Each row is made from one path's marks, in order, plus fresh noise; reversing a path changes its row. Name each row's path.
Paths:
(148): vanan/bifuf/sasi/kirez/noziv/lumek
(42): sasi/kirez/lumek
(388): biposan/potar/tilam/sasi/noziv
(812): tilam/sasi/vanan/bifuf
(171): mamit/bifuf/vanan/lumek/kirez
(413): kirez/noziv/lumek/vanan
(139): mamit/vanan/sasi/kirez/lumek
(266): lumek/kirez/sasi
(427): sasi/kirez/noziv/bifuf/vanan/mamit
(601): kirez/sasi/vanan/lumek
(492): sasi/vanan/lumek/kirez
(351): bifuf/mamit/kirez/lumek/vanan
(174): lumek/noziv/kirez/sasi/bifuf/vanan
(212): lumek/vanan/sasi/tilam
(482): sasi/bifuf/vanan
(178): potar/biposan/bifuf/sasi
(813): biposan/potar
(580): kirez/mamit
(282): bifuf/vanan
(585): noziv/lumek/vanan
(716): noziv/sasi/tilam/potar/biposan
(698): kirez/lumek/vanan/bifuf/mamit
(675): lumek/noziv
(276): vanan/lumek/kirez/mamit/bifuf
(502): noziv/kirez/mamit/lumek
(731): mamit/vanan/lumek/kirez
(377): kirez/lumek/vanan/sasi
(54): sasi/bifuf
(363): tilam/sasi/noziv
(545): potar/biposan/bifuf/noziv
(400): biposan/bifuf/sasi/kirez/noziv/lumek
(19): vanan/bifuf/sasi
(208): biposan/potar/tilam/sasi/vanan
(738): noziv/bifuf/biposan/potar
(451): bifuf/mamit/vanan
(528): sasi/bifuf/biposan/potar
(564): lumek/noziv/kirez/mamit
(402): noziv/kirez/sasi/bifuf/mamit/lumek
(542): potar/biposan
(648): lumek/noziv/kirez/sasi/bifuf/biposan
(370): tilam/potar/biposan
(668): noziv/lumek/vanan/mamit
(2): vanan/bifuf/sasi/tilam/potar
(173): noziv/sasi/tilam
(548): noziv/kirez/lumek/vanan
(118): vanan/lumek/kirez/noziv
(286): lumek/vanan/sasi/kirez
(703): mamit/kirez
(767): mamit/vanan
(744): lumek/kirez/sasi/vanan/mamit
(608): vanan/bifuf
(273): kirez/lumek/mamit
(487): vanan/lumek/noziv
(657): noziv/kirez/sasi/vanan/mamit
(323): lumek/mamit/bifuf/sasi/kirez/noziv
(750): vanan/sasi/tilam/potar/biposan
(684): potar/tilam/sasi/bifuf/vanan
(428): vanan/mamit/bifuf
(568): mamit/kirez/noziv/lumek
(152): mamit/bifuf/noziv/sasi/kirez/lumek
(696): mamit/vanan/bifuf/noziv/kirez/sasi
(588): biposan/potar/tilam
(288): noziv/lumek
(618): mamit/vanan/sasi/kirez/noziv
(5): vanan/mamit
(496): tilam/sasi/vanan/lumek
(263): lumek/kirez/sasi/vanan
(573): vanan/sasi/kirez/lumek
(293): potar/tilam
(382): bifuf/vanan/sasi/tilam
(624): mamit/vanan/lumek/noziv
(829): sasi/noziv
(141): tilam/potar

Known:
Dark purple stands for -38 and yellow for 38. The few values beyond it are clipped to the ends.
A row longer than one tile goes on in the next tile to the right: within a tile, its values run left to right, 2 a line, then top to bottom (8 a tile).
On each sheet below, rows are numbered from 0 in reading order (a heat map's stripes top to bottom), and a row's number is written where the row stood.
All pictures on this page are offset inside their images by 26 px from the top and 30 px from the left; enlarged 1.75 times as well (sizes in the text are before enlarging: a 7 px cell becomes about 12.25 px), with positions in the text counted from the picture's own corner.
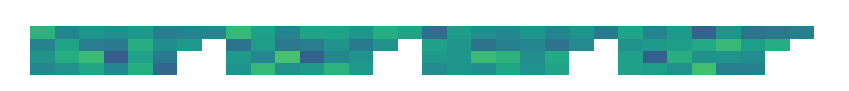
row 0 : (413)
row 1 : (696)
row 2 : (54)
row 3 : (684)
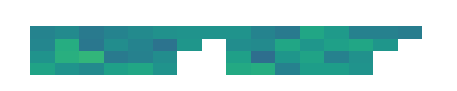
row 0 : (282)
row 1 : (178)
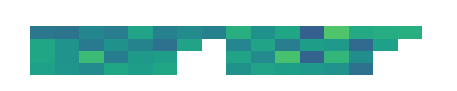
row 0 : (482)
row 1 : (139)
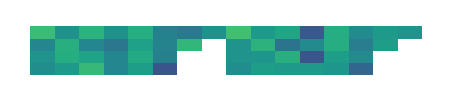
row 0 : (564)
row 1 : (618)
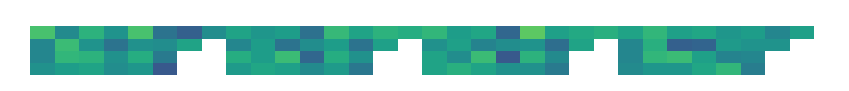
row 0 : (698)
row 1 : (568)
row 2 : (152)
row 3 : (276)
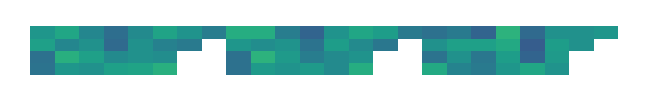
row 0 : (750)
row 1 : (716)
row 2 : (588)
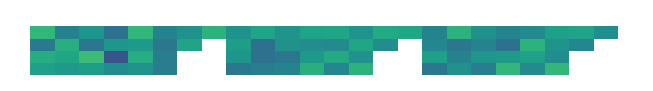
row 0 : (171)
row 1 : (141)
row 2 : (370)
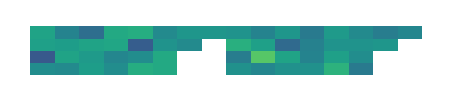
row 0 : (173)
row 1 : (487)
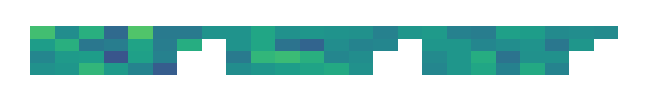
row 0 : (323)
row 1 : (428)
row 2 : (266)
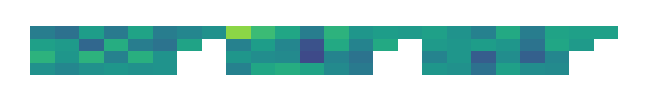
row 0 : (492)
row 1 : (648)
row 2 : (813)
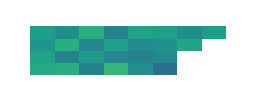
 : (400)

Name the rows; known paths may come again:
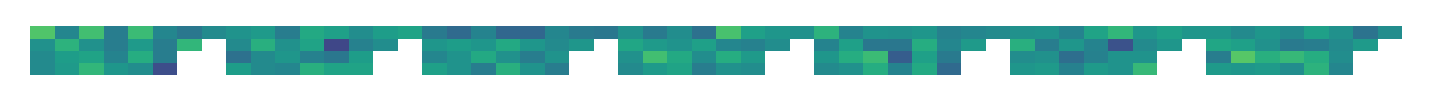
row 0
(744)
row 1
(382)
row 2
(208)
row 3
(288)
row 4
(413)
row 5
(528)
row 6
(5)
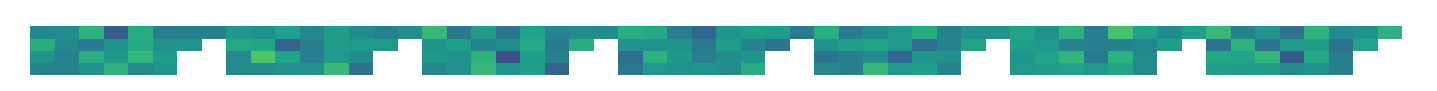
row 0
(363)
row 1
(118)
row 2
(263)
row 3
(716)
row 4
(212)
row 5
(148)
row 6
(171)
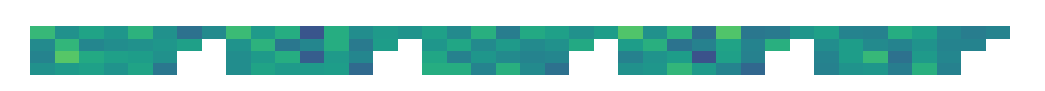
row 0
(668)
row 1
(618)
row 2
(400)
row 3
(323)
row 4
(377)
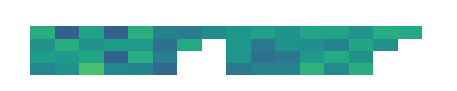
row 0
(286)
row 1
(141)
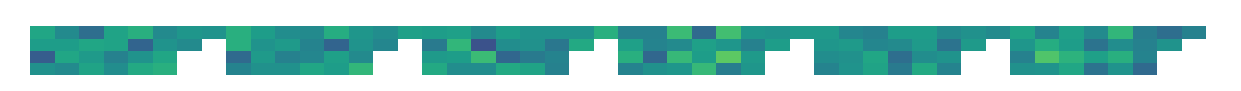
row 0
(173)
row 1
(2)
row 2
(351)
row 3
(496)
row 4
(266)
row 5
(580)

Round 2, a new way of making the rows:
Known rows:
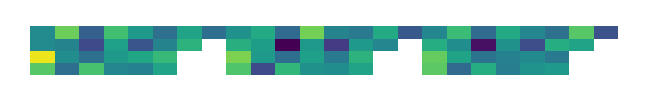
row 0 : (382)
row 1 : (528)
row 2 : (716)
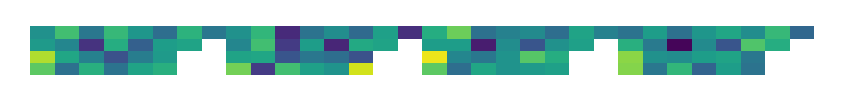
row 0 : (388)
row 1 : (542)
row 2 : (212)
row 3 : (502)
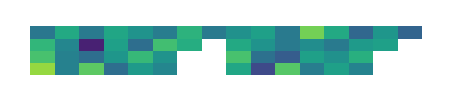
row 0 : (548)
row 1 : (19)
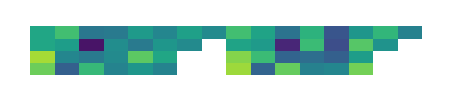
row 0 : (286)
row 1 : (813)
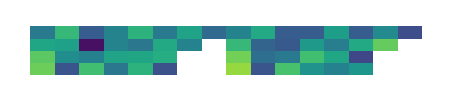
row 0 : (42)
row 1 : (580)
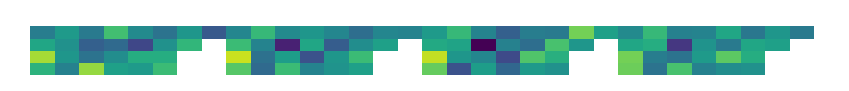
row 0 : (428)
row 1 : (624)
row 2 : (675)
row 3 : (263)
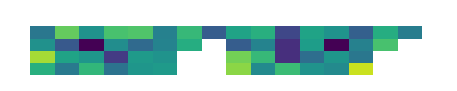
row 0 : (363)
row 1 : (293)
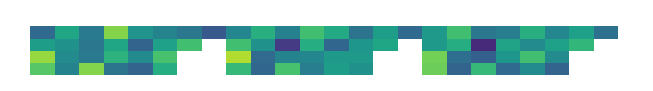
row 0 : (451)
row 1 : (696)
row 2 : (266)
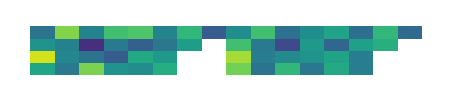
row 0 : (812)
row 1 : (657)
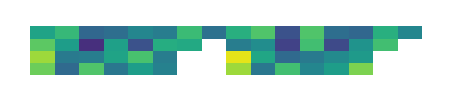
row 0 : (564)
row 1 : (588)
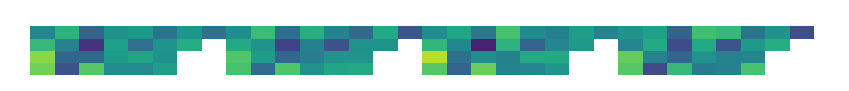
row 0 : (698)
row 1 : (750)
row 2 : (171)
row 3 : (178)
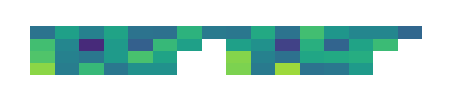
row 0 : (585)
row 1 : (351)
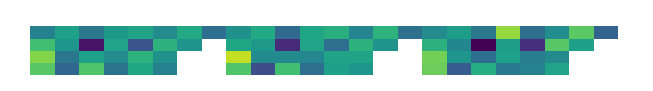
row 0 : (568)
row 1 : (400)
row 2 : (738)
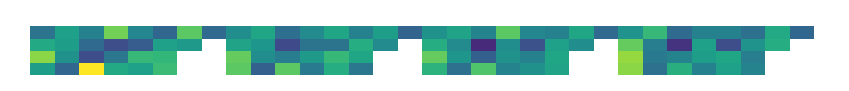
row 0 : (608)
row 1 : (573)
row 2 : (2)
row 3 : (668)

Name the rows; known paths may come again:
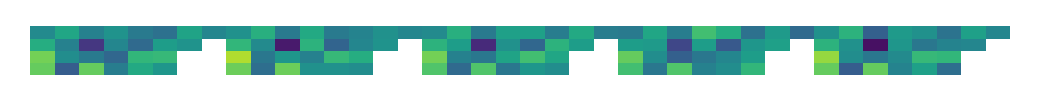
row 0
(487)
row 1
(731)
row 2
(174)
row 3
(684)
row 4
(492)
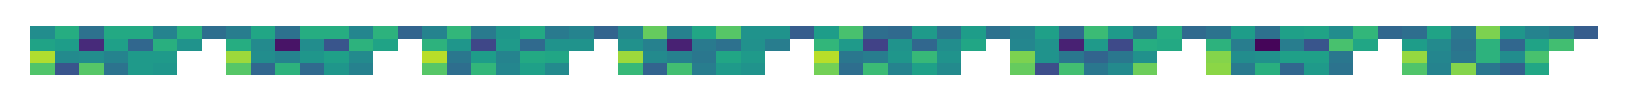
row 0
(400)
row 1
(402)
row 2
(139)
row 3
(496)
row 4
(744)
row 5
(545)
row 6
(502)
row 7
(451)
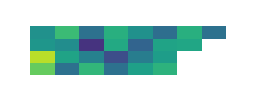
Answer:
(388)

